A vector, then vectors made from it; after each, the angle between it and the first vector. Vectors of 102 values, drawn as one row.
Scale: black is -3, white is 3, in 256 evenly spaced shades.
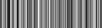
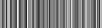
nearly opposite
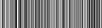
partly opposed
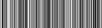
partly opposed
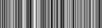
orthogonal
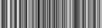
nearly opposite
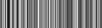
nearly parallel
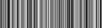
nearly parallel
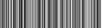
partly opposed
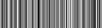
nearly opposite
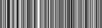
nearly parallel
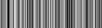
partly aligned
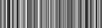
nearly parallel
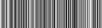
partly opposed
